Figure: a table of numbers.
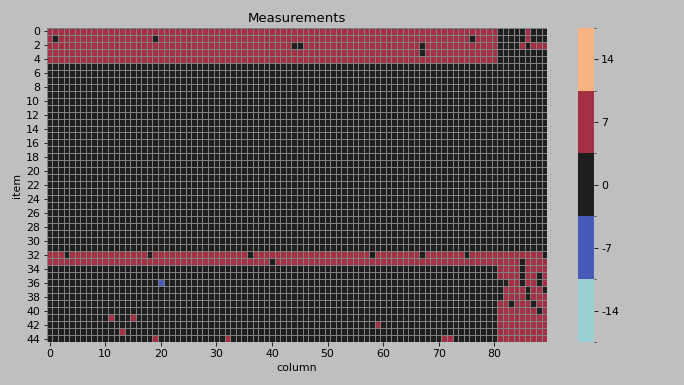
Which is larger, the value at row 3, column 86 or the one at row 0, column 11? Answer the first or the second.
the second
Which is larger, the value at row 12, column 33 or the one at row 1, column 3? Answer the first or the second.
the second
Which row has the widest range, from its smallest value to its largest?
36
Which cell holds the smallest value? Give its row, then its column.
36, 20
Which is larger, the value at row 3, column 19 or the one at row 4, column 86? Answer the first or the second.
the first
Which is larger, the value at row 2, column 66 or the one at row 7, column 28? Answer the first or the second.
the first
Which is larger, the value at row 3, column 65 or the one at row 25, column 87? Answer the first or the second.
the first
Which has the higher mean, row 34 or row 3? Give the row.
3
